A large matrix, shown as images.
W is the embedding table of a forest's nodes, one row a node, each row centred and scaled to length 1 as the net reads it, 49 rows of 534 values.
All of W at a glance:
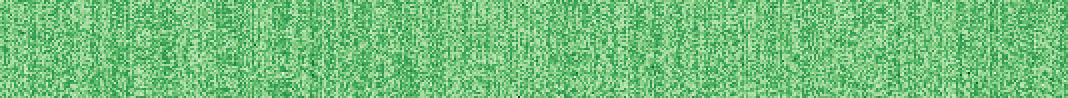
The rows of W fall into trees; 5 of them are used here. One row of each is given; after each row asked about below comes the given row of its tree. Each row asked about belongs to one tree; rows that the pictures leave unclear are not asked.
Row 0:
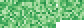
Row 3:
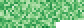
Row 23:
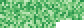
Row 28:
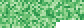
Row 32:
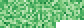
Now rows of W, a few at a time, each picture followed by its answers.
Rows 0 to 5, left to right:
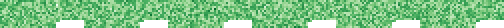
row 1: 3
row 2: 28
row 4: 28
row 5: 28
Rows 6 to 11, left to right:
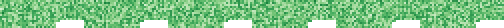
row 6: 28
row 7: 3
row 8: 28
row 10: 28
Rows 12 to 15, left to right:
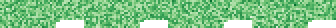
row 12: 3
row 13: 28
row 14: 23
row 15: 32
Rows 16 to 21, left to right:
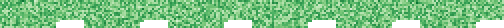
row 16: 0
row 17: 3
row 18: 32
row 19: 3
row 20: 23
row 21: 3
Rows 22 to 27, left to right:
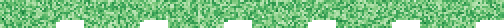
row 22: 3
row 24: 28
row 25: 23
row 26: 3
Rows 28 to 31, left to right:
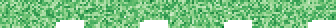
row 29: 28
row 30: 0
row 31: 28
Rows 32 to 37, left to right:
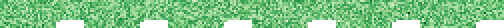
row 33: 3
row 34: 23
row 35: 3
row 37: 0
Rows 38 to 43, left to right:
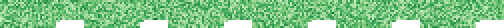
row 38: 32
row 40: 23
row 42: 3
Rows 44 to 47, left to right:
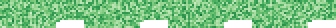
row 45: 0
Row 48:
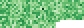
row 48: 28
